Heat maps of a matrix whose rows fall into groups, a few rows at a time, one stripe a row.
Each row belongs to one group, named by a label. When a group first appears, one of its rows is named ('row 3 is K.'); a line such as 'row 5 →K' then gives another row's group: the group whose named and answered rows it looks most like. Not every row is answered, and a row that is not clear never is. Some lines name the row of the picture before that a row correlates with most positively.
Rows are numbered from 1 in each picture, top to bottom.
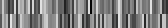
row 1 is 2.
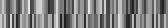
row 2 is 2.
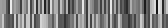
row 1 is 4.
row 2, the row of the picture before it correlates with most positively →2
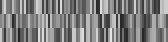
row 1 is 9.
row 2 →4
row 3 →4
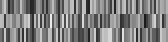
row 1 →9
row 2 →4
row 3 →9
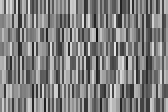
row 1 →4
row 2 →4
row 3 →9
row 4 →4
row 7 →4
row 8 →4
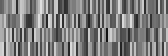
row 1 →2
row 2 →9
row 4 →4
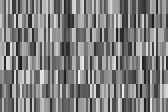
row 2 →2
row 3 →4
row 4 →2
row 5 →4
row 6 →2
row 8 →2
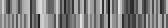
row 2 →2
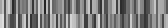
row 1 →4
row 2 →4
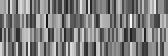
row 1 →2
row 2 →9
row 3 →2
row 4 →4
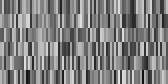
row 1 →2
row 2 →2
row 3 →9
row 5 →4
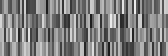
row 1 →9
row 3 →4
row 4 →2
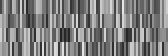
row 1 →9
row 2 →9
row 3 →2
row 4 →4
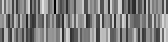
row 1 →2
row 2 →9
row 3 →9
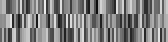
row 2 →4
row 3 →2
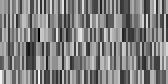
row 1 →4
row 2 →2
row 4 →9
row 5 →9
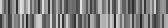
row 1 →2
